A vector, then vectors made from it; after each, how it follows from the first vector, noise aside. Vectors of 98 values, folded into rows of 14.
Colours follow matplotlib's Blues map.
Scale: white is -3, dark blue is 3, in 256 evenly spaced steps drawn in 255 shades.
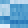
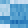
copied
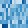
sign-scrambled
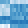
copied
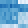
reversed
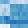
copied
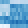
copied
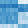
reversed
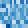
sign-scrambled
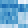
reversed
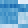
reversed
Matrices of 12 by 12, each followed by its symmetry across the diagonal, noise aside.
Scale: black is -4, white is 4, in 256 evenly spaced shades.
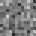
neither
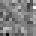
antisymmetric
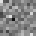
neither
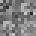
symmetric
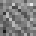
antisymmetric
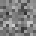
antisymmetric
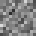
symmetric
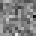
antisymmetric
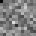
neither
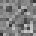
symmetric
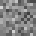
neither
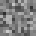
antisymmetric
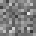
symmetric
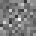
symmetric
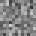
neither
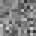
antisymmetric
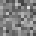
neither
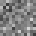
symmetric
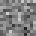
neither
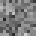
neither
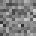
neither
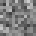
symmetric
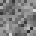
symmetric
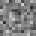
antisymmetric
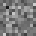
symmetric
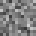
antisymmetric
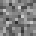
antisymmetric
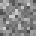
symmetric
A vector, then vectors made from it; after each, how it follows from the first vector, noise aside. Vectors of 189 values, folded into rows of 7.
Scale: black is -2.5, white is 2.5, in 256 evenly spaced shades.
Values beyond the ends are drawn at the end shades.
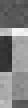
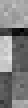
negated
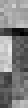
negated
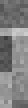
shrunk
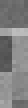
shrunk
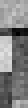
negated
